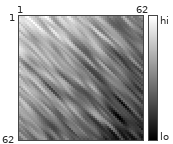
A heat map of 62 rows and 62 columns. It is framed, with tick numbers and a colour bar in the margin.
Histogram: bell-shaped. Ninth with the highest average: top left. Ninth with the lowest average: bottom right. Lone odd cells: none. Grain: diagonal, down to the right. Slope: up to the top left. Average level on the scale: 50%. Mirror symmetry: none.
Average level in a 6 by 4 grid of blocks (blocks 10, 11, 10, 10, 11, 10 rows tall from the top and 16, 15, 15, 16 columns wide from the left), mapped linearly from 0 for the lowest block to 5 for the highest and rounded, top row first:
5542 | 4432 | 4322 | 4321 | 3321 | 2210
